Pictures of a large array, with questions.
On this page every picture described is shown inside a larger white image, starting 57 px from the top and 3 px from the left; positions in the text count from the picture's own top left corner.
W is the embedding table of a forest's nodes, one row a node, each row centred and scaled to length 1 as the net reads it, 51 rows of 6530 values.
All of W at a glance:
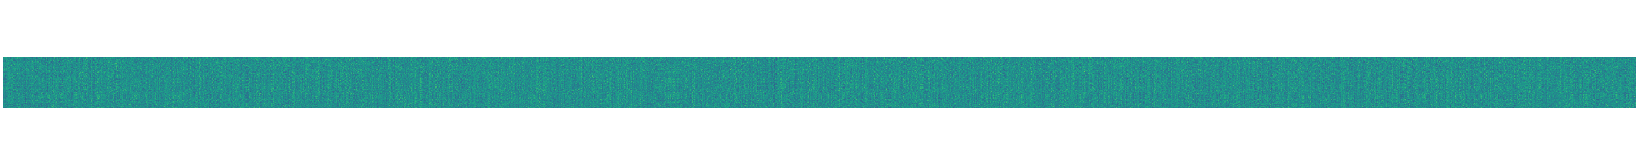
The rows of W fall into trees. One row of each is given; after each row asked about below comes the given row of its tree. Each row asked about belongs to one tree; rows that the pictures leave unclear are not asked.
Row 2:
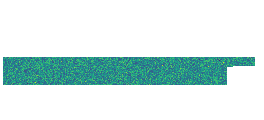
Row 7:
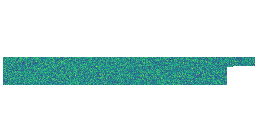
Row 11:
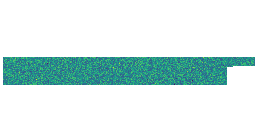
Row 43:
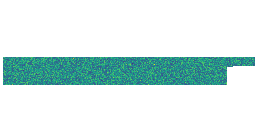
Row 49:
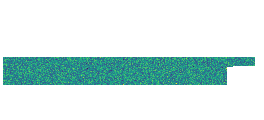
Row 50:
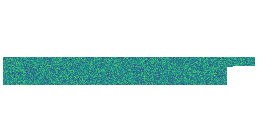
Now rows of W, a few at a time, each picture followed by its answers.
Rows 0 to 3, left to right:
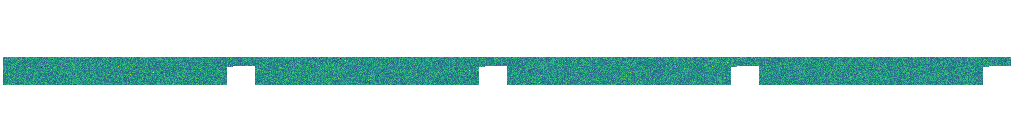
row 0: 7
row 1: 7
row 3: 2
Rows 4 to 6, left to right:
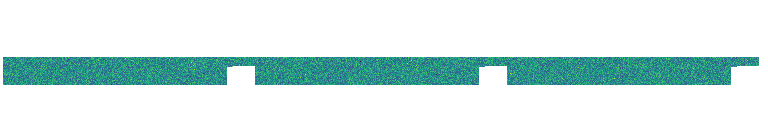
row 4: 43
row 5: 43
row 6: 11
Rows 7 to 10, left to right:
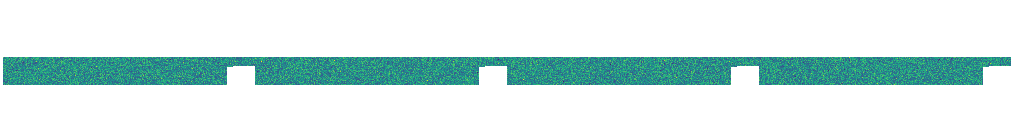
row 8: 2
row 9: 11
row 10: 50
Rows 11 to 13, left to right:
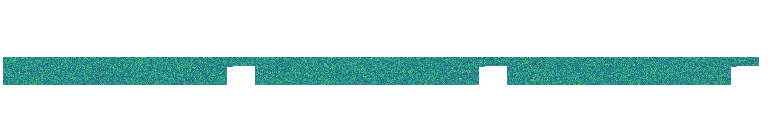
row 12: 7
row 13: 43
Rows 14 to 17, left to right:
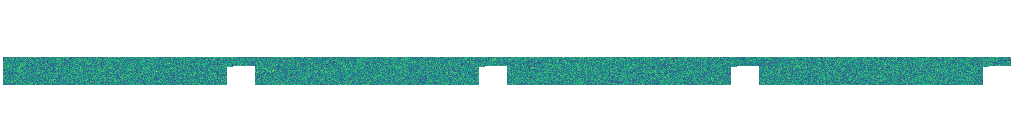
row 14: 50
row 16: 7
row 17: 2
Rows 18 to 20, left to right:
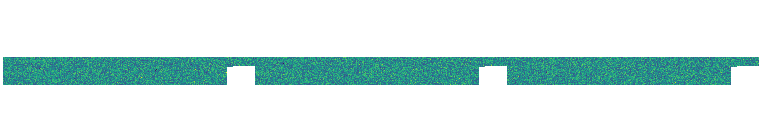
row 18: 43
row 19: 43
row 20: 2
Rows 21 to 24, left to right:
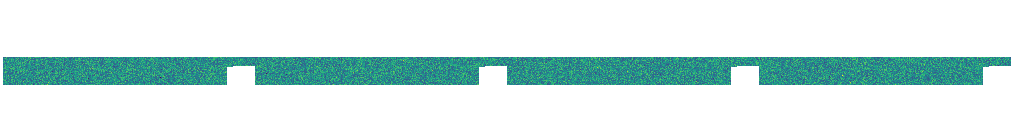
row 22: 50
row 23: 2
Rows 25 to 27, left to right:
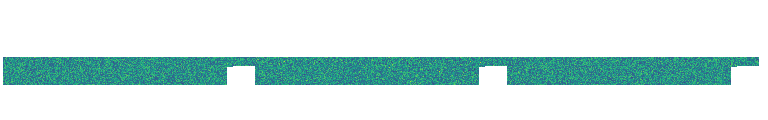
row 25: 50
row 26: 11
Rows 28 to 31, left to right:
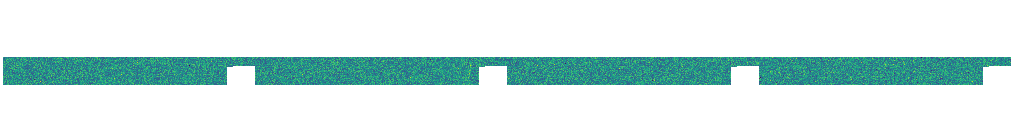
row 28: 50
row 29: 2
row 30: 2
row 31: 2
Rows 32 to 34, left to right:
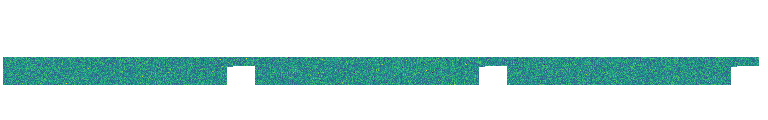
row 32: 11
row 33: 49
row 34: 2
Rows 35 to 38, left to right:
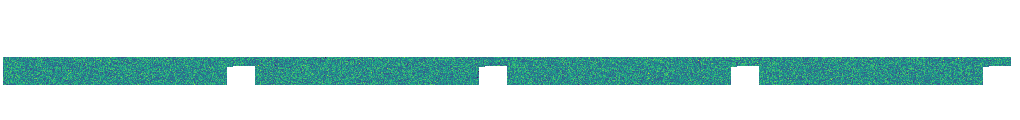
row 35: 50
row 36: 7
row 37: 50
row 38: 50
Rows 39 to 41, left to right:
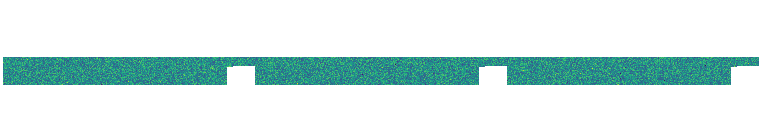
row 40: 50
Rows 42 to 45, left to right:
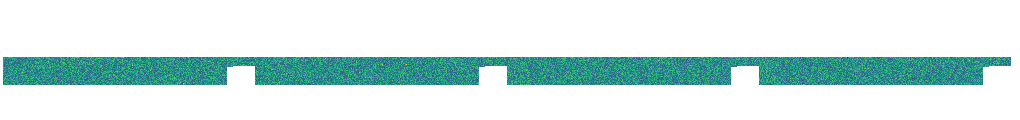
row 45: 50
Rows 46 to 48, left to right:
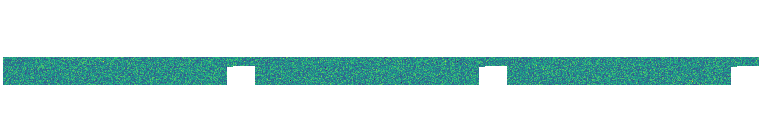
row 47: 49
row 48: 2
